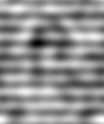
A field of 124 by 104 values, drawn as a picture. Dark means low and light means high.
Stripes: horizontal, repeating 9 times. Slope: none. Lone odd cells: none. Ninth with the lowest average: centre. Histogram: bell-shaped.
